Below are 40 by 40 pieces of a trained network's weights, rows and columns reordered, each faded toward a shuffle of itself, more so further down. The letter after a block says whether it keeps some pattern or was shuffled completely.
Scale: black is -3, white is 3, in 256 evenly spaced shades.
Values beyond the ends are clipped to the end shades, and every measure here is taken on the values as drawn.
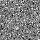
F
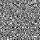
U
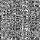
U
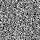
F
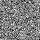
F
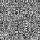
U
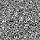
U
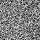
F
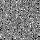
F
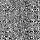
U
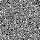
F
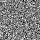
F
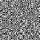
U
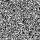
F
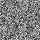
F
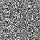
U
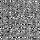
U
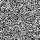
F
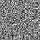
U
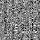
U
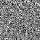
U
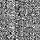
U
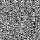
U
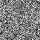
F
